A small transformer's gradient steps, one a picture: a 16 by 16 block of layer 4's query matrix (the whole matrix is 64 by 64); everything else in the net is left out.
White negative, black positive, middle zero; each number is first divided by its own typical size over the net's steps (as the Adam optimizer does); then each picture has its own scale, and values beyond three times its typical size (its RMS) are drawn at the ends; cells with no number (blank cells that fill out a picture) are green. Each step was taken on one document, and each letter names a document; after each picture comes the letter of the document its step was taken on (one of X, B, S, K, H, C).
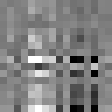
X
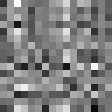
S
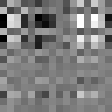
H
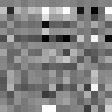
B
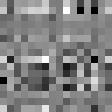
B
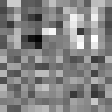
H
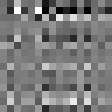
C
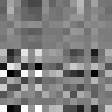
H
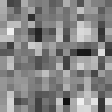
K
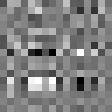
X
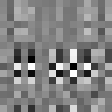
S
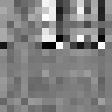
C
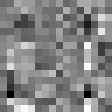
K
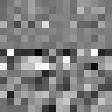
B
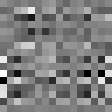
B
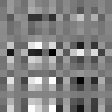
X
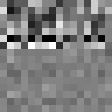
C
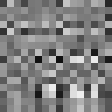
H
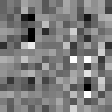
K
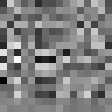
H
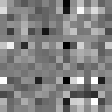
K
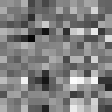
K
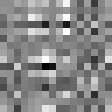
B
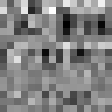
C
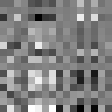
X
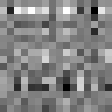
B
